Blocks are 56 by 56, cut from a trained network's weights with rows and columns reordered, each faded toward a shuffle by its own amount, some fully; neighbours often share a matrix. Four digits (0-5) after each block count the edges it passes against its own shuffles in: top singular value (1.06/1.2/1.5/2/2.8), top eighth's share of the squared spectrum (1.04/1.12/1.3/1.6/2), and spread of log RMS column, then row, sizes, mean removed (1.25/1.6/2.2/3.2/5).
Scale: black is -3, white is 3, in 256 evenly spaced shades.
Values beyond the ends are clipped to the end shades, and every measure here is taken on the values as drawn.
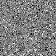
2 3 1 1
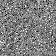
0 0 0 0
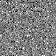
1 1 0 1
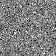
0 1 0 0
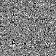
2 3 1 2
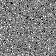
0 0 0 0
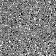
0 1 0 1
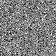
1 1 0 0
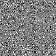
3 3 2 2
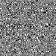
2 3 0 3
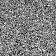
0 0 0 0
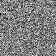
0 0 0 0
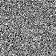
2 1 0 0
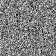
0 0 0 0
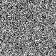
2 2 0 0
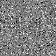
2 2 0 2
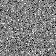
0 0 0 0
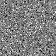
0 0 0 0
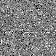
1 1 0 1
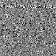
2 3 0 2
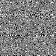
2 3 0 2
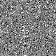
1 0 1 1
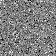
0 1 0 0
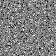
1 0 0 0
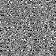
2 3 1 2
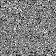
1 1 0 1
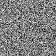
2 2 1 0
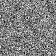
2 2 0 0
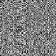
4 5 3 2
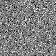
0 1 0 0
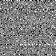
2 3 0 2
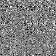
2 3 0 2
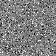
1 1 0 1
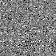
1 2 0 2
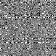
2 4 0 3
